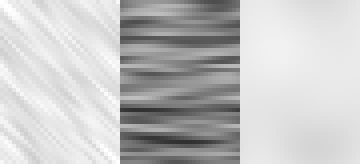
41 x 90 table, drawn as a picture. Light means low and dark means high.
It is made of 1 by 3 panels. Panel 1,1: very low, slanting down to the right, faint in contrast. Panel 1,2: middling, streaked across, strong in contrast. Panel 1,3: very low, smooth, faint in contrast.
